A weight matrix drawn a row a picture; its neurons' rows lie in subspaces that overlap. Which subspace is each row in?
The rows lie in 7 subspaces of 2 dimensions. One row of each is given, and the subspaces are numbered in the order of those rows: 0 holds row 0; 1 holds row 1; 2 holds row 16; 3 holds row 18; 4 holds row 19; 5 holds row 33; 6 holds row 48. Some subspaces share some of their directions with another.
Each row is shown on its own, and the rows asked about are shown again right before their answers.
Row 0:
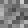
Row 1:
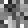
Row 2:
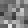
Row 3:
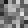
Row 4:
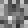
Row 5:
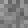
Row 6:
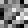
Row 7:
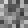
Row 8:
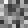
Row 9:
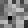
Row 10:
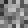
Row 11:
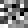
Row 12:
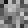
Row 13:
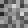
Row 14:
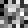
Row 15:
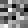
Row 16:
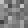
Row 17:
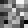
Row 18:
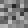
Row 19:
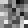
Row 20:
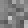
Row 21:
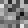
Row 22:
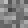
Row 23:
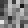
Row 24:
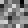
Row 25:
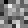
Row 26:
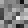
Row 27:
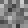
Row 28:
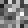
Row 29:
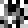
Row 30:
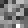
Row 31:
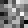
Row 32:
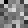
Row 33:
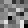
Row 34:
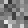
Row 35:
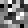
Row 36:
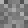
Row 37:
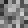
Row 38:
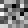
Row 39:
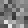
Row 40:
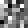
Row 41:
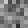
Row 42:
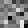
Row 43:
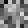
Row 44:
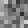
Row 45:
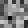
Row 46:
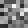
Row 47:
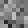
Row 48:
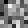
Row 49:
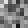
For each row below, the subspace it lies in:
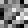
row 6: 0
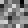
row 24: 4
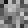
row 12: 1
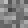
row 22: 3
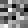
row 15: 3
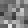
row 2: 1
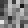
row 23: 2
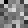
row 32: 2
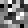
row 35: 6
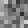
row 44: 4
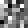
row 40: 2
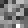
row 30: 0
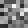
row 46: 3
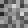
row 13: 3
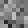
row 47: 1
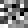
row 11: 3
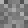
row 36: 2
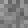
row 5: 6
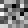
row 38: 3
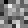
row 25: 6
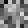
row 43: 1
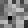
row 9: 5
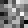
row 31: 4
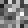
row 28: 6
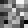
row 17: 4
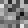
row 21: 6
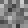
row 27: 4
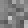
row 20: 5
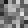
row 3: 4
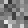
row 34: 1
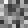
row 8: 6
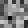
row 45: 5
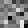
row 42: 5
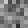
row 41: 0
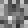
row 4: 5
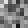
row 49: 0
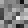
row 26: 0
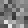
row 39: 1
